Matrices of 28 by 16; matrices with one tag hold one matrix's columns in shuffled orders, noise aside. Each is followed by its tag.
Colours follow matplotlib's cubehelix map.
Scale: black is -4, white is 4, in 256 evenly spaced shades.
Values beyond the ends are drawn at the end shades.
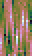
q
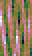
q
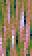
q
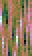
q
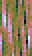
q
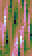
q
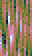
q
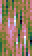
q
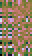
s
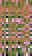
s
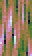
q
